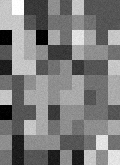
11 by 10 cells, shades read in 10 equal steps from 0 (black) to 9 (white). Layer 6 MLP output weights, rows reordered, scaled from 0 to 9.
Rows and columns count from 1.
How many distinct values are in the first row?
5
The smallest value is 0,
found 3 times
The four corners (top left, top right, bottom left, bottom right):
7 3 4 8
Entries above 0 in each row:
10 10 8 10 10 10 10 9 10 10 10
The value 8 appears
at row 3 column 7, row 10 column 9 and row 11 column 10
